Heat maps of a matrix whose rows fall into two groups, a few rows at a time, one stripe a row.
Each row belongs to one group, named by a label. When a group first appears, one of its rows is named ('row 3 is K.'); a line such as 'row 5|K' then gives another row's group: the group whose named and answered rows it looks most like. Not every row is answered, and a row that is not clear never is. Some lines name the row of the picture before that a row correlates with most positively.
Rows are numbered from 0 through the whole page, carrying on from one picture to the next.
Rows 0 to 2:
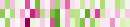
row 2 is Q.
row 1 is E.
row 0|Q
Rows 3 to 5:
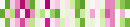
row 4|E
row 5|Q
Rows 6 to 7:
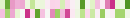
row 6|Q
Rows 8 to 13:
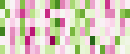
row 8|E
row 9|Q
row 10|E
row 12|Q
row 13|E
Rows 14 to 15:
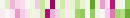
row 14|Q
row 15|Q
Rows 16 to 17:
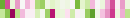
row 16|E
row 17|Q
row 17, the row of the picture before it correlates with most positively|14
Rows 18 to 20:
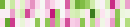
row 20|Q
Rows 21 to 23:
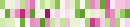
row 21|E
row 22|Q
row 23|E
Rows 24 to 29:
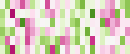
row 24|Q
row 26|E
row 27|E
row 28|E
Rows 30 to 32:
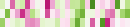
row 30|Q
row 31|Q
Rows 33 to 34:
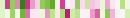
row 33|E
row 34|E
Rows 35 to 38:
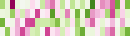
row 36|E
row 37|E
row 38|Q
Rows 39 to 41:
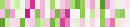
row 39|E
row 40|Q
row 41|E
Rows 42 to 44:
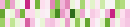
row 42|Q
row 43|E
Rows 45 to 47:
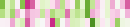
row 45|E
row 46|E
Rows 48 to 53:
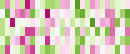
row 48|E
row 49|Q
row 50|Q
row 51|E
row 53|E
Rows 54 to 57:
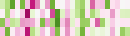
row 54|E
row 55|Q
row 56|E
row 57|Q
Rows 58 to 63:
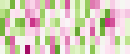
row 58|E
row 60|E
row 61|E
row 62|Q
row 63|Q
